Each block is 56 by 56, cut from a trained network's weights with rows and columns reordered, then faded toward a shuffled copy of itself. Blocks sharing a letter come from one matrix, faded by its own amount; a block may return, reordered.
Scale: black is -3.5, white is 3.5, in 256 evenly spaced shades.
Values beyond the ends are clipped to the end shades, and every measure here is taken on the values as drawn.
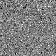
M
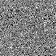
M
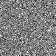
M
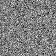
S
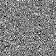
M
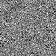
M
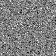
M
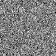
M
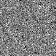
M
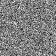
S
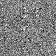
M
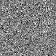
M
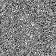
M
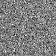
M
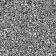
M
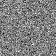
S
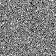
M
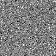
M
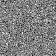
M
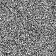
S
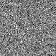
M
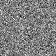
S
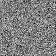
S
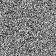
S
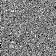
M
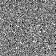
M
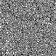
M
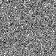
M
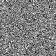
M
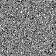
M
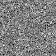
M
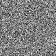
S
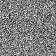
M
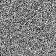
S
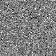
M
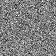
S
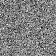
S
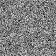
S
